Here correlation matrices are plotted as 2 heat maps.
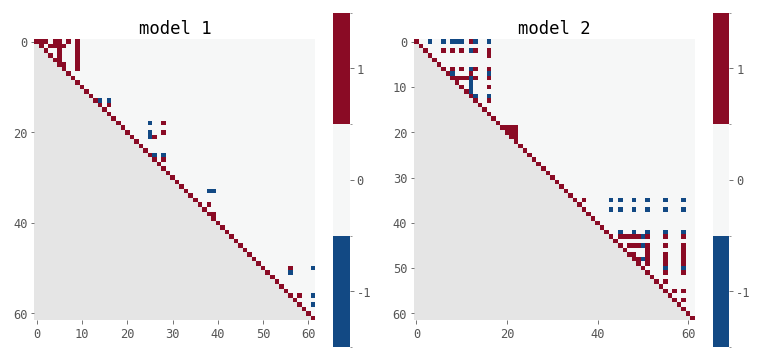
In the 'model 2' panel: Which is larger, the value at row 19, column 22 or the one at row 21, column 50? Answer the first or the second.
the first
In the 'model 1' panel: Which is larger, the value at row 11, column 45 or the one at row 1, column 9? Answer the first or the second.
the second
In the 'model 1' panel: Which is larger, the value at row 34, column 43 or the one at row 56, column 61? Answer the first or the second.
the first
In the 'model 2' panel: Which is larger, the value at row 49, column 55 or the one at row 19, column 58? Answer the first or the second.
the first
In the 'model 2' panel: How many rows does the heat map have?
62
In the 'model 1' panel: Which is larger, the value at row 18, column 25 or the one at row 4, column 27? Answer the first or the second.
the second
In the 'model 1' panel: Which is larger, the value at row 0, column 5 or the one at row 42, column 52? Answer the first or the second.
the first
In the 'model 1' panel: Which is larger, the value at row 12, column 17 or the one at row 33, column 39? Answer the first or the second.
the first
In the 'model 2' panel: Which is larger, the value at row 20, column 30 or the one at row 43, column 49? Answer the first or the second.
the second
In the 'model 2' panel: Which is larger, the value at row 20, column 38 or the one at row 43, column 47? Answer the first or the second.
the second
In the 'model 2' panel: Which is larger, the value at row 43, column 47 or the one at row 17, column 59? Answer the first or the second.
the first
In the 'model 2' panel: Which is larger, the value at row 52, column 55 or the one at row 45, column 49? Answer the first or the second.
the second
